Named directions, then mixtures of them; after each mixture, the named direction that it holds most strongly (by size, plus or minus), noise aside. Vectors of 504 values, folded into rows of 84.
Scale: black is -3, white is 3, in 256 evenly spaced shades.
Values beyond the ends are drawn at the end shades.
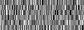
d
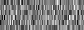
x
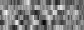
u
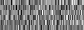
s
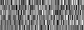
s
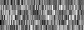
x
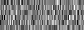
x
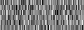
d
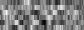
u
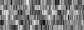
u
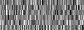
d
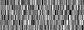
d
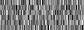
d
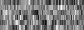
u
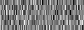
d
